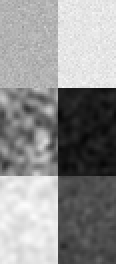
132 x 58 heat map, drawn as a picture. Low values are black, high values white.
It is made of 3 by 2 panels. Panel 1,1: high, fine-grained, faint in contrast. Panel 1,2: very high, fine-grained, faint in contrast. Panel 2,1: middling, blotchy, strong in contrast. Panel 2,2: very low, blotchy, faint in contrast. Panel 3,1: very high, blotchy, faint in contrast. Panel 3,2: low, blotchy, faint in contrast.
